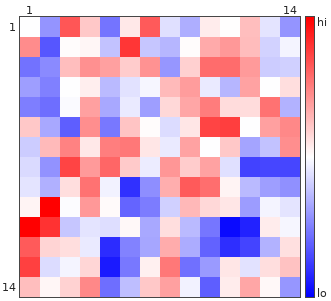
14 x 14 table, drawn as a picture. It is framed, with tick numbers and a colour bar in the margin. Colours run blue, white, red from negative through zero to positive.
Average level on the scale: 50%. Ninth with the lowest average: bottom right. Mirror symmetry: none. Histogram: bell-shaped.
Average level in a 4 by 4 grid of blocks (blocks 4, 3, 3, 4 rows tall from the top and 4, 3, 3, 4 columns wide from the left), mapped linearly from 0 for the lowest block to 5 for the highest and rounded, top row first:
2333 | 2344 | 4150 | 5011
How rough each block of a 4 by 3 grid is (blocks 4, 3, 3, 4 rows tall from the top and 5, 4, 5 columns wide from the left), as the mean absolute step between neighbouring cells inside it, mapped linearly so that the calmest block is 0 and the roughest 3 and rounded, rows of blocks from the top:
2 2 0
3 0 2
2 1 0
1 1 1
